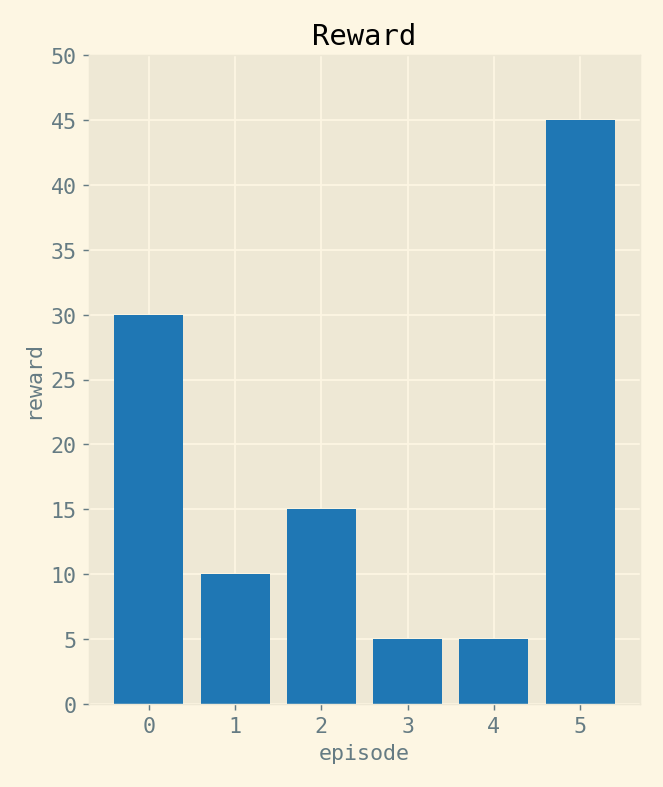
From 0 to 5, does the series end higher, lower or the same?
higher
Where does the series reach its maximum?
5
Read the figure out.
Title: Reward
x-axis: episode, ticks 0 1 2 3 4 5
y-axis: reward, ticks 0 5 10 15 20 25 30 35 40 45 50
Values:
30 10 15 5 5 45
